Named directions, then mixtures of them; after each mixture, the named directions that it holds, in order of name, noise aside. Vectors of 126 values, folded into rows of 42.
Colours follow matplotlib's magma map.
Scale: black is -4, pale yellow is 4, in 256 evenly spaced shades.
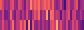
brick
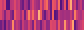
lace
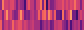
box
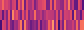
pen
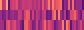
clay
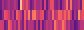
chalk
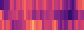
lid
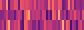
chalk, clay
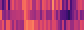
clay, lid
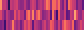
clay, lace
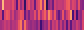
box, pen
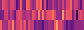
box, brick, chalk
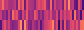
pen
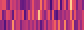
box, lace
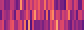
brick, chalk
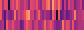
clay, lace, lid
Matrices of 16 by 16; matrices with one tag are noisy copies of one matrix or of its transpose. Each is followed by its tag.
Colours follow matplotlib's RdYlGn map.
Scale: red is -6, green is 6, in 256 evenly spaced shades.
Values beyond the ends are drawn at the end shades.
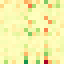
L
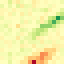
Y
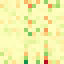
L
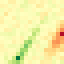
Y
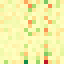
L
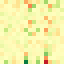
L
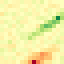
Y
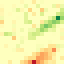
Y
